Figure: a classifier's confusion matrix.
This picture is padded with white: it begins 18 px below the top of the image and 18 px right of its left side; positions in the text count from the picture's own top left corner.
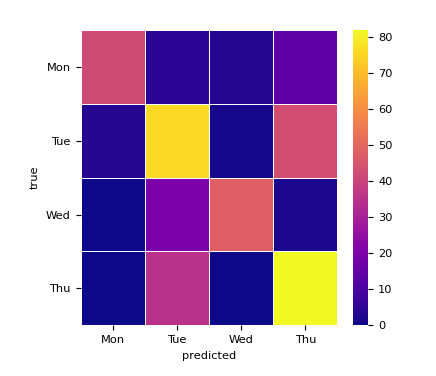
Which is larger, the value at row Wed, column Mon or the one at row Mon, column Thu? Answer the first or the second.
the second
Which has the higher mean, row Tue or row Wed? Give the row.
Tue
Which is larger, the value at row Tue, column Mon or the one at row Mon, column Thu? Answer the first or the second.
the second
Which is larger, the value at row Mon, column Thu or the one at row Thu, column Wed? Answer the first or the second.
the first
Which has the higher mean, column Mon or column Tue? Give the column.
Tue
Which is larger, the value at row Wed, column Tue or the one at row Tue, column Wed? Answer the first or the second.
the first
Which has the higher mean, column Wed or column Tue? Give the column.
Tue
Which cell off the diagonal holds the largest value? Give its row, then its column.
Tue, Thu
